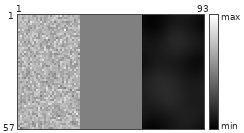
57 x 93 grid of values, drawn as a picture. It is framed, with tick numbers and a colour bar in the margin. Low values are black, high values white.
It is made of 1 by 3 panels. Panel 1,1: high, fine-grained. Panel 1,2: middling, flat. Panel 1,3: very low, smooth, faint in contrast.
